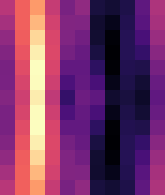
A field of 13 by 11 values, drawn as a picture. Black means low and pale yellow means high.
It is mirror symmetric from top to bottom. Overall the values sit about 40% of the way up the scale. Streaks run downward.
